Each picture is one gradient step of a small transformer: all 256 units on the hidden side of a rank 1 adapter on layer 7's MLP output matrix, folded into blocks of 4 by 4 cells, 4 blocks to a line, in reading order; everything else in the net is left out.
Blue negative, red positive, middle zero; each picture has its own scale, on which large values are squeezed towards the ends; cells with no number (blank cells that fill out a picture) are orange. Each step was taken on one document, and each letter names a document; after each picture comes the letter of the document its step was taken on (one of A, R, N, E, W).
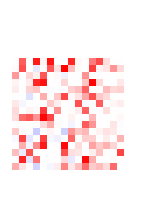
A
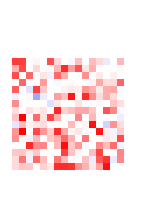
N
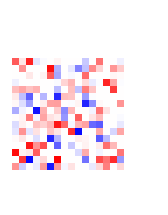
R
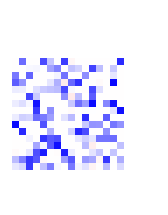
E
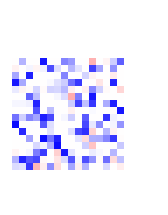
E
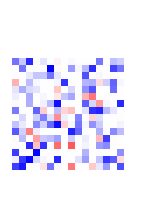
R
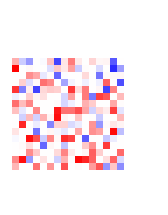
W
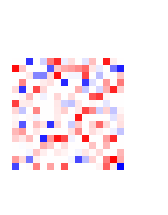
W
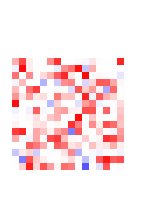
N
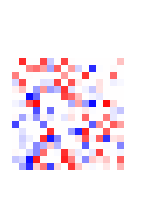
E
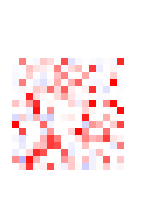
E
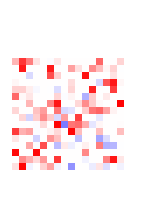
R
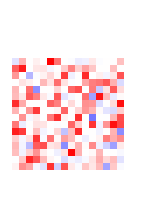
N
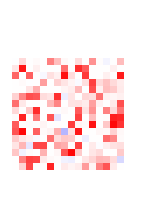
N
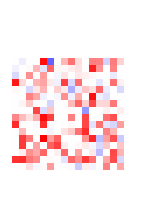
E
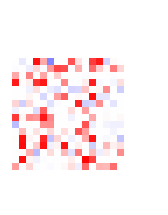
A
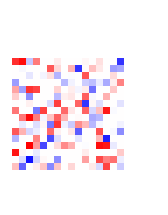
R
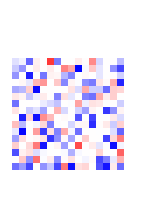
N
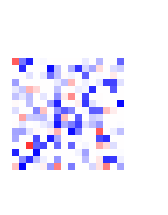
R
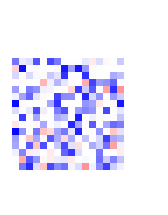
N
